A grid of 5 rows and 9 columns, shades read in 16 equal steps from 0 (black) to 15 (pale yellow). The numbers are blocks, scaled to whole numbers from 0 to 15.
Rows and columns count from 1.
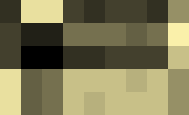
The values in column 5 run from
3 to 12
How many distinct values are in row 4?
6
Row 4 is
14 6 7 12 12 12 11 12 9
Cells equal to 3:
5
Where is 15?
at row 2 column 9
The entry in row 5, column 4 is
12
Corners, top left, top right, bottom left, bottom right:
3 9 14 9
